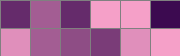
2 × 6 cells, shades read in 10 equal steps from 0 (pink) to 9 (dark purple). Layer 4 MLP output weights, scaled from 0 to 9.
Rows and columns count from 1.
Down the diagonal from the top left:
7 4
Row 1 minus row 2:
6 0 2 -6 -1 9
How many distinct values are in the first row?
4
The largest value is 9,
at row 1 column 6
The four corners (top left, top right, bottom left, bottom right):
7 9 1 0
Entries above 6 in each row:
3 0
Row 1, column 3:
7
